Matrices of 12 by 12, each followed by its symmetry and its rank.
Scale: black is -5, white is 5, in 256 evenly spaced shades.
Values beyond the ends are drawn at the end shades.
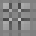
symmetric, rank one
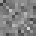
symmetric, full rank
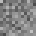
symmetric, full rank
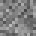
antisymmetric, full rank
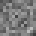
symmetric, full rank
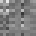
neither, rank two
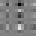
neither, rank one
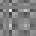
symmetric, rank one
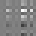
neither, rank one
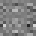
neither, rank two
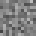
antisymmetric, full rank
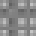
symmetric, rank one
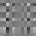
neither, rank one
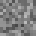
antisymmetric, full rank
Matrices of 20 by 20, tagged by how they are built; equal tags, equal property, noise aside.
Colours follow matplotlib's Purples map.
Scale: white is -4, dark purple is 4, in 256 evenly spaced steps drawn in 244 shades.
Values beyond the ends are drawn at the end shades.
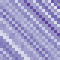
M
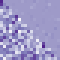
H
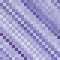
M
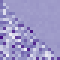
H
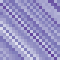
M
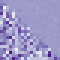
H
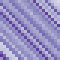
M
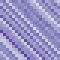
M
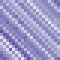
M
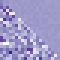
H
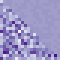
H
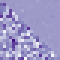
H
